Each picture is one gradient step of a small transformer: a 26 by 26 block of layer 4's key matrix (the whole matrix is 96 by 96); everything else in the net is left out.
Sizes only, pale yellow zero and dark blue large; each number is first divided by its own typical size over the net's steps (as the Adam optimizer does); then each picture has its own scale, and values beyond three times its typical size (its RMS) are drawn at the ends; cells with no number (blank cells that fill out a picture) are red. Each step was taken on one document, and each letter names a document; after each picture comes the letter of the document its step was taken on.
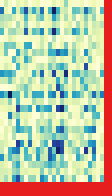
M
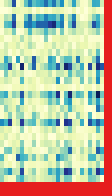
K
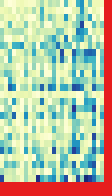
M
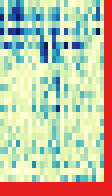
M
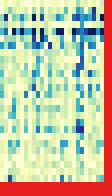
M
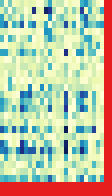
M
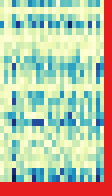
K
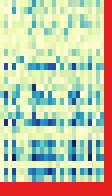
K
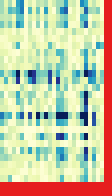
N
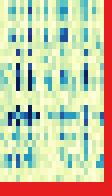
N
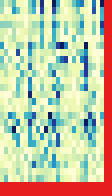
N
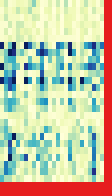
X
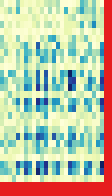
X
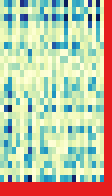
M
